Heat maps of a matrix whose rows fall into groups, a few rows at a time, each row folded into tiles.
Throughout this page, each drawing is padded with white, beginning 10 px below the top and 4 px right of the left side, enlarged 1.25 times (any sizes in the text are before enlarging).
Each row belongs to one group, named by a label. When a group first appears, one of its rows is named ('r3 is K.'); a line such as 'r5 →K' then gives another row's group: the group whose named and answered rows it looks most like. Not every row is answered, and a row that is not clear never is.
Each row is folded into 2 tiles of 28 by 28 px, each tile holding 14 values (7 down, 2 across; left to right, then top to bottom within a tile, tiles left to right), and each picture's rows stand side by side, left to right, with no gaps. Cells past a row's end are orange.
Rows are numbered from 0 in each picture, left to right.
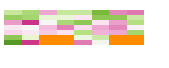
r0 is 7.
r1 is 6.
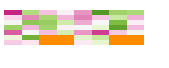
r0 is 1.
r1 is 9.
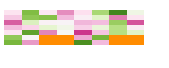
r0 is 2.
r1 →9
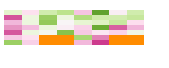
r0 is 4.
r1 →7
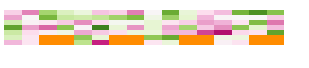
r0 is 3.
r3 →9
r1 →7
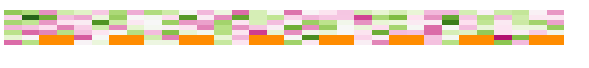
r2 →2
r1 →4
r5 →2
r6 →4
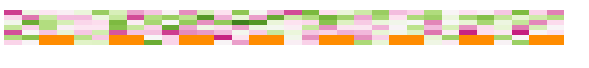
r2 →7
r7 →6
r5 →4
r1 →2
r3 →4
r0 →1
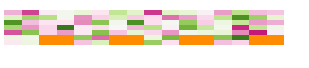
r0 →3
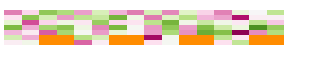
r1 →6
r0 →3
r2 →4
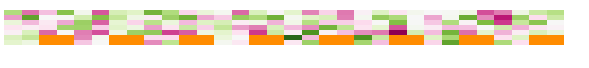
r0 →3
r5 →7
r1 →3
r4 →2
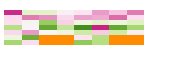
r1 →1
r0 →1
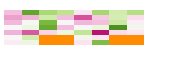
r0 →9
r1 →9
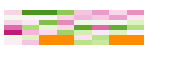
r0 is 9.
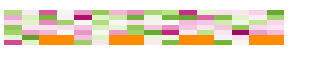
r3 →7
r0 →6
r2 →6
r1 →4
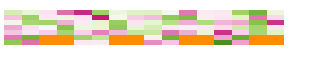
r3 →9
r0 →4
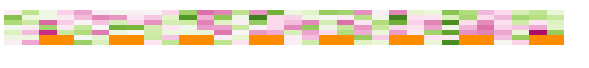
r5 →7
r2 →2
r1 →1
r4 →9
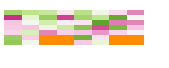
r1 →6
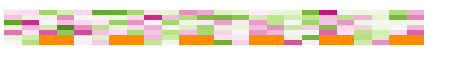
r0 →3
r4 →6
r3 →7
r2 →4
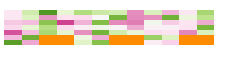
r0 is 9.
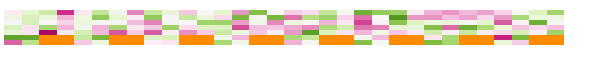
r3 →3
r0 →6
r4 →2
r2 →7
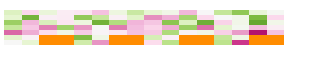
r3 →7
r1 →7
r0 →3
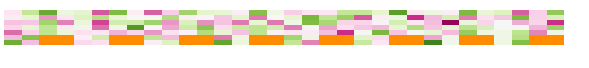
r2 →3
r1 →3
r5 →2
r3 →9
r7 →3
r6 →9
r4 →7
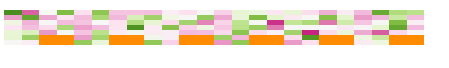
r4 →6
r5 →9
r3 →2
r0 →3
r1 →4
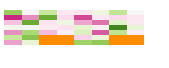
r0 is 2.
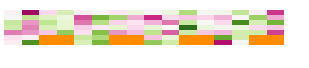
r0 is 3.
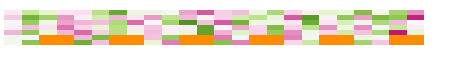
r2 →4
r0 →2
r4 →4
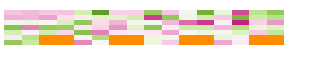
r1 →6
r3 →3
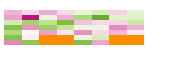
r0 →1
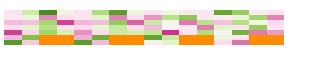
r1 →9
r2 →6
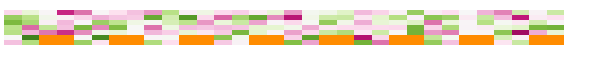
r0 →6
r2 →7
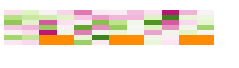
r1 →1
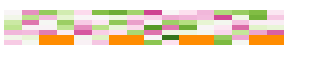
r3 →2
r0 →3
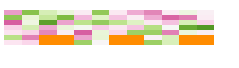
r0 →7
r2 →1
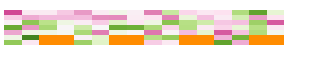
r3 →9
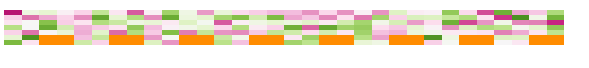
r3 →7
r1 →4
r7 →3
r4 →1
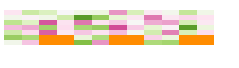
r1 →7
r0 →6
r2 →9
